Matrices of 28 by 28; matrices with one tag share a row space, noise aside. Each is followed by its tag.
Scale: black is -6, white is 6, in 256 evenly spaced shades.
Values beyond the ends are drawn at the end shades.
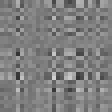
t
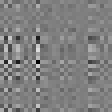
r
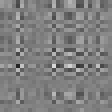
t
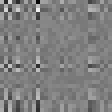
r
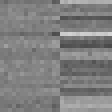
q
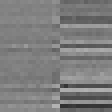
q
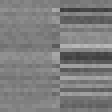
q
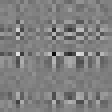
t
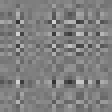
t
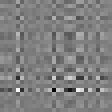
t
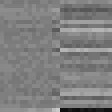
q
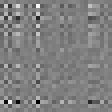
r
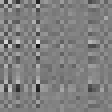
r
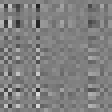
r
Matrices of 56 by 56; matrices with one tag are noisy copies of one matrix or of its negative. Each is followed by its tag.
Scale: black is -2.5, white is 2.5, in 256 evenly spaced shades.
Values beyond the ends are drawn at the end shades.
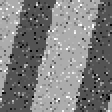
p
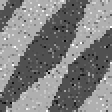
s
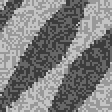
s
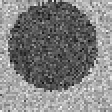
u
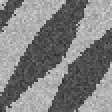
s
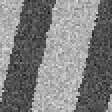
p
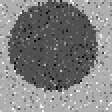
u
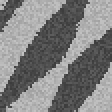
s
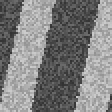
p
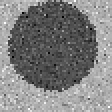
u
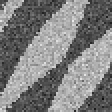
s
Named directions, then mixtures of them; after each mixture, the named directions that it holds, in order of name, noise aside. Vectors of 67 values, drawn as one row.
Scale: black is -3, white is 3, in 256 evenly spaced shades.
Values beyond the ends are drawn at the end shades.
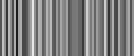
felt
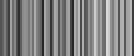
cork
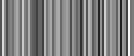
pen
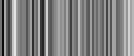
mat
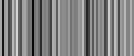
felt, mat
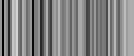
felt, mat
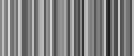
cork, felt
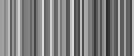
cork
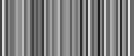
pen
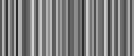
felt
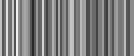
cork, felt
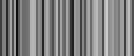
cork, felt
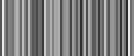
pen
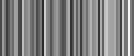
cork, pen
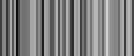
cork, felt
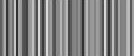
felt, mat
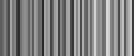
cork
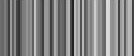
cork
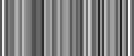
pen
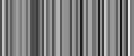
pen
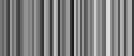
cork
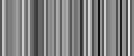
pen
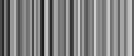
cork, mat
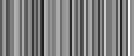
mat, pen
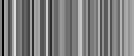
mat, pen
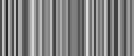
felt
